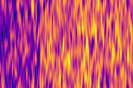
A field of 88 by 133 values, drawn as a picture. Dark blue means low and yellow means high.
Overall the values sit about 50% of the way up the scale. Streaks run downward. The right part is higher, past a seam about 30% of the way across. The histogram is bell-shaped.
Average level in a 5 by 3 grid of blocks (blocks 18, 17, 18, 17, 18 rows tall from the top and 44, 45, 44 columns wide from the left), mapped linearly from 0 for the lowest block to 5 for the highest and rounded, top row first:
0 4 4 / 0 4 5 / 0 4 4 / 0 5 4 / 0 4 3
